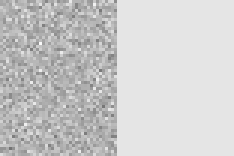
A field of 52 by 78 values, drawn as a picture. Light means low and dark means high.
It is made of 1 by 2 panels. Panel 1,1: low, fine-grained. Panel 1,2: very low, flat.
